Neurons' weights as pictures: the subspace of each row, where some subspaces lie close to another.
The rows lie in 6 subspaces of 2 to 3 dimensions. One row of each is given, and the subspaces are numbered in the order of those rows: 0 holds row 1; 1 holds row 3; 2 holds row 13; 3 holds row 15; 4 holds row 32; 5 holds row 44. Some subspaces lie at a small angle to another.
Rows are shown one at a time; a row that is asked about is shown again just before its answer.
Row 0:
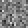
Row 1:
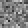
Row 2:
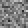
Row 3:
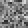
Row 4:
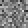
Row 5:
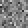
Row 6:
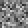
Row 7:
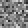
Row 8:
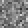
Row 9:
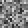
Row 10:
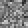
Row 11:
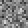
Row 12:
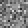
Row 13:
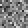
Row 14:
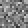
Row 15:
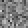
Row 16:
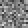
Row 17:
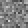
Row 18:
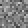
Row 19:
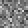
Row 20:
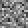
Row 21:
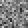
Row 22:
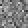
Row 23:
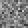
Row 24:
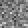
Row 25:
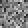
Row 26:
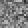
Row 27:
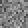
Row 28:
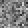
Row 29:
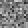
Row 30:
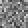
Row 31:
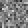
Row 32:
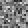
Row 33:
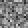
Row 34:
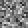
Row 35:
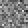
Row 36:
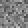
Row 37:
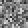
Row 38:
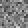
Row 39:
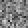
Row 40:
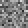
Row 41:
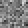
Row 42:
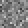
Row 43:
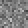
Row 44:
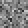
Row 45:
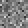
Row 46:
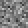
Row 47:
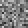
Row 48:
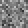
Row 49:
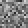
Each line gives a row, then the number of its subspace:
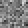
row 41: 1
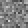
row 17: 0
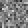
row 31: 4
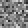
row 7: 0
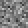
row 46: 4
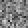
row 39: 3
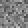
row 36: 2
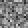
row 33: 3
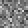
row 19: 5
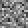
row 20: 4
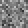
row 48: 4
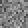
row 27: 3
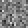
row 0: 3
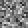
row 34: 4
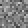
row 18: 2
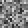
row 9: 0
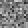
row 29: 3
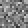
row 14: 2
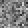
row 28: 1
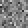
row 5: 2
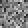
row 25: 3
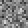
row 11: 4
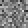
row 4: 0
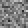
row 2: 4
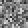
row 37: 0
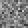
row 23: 5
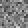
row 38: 2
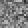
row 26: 1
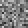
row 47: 5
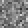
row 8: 1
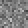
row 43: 5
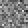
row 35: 5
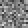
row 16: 5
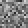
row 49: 1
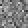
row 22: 2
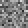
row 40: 0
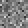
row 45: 1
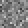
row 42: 1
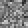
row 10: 1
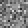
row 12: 3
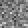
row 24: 5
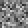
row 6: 4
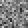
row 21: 5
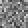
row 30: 3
